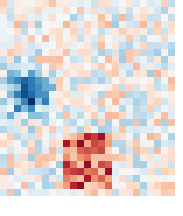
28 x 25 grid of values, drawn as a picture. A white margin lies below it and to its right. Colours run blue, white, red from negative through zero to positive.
Ninth with the lowest average: middle left. Dips: one, in the middle left. Ninth with the highest average: bottom middle. Stripes: none. Odd patch: higher, in the bottom middle. Odd rows or columns: none.
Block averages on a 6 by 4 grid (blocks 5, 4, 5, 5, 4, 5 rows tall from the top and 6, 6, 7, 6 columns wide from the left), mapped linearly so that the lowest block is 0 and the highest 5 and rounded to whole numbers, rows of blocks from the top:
3333 / 3332 / 0333 / 1233 / 3553 / 3453
